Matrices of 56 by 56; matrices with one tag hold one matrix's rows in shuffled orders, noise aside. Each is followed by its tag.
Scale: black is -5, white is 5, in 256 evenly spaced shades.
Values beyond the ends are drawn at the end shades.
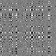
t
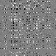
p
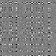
t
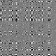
t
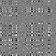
t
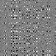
p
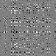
p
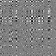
t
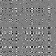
t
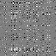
p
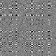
t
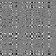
t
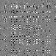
p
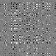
p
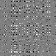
p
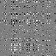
p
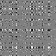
t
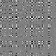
t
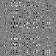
p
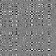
t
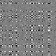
t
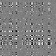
t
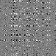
p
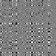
t
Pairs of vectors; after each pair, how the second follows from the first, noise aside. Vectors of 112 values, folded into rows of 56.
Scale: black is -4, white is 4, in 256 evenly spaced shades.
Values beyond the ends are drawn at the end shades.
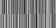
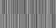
shrunk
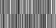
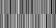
negated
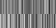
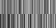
negated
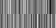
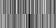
wrapped around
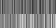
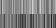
negated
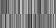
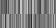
copied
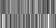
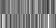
copied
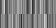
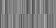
shrunk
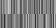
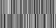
copied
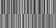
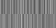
shrunk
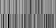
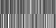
negated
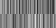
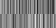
copied
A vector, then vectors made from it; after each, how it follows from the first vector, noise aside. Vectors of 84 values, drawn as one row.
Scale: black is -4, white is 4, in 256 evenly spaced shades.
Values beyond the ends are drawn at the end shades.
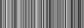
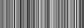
wrapped around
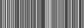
sign-scrambled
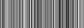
wrapped around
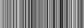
wrapped around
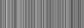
shrunk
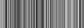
sign-scrambled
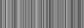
shrunk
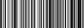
scaled up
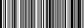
scaled up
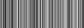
reversed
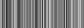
negated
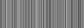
shrunk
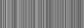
shrunk
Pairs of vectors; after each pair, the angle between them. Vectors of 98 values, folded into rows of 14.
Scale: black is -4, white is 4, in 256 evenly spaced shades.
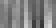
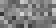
orthogonal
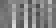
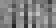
nearly opposite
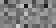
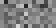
nearly parallel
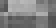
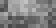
nearly parallel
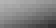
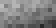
nearly parallel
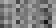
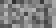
partly aligned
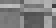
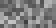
orthogonal
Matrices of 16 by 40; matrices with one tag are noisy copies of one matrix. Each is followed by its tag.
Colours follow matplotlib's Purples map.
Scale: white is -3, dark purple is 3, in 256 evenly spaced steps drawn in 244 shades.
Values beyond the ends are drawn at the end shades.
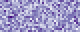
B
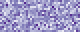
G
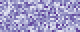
G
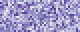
G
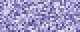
G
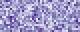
B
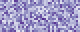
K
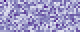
G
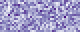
G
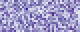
K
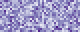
B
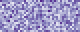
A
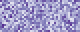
A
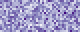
B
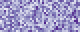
B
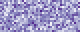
G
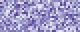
G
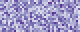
K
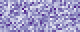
G
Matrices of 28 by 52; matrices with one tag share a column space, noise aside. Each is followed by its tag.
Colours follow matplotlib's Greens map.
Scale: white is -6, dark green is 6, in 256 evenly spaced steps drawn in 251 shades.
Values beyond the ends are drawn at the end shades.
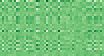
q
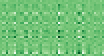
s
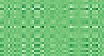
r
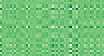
r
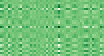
r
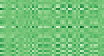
r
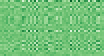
q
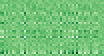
s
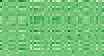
q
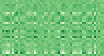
s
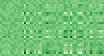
s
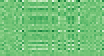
q
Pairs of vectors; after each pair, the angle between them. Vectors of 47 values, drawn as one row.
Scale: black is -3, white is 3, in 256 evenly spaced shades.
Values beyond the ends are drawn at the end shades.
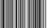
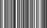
nearly opposite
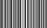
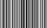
nearly opposite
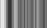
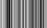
partly aligned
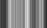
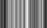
nearly parallel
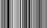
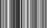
nearly opposite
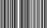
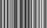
partly aligned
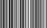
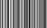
nearly opposite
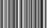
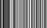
orthogonal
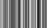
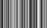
nearly opposite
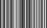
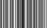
partly aligned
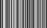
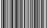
partly opposed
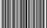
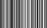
partly opposed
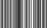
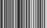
partly aligned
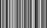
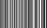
partly aligned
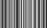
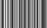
orthogonal
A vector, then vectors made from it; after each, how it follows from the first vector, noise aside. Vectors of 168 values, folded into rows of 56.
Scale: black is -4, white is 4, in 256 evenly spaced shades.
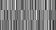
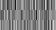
negated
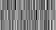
negated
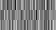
negated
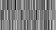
negated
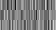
negated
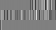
partly zeroed
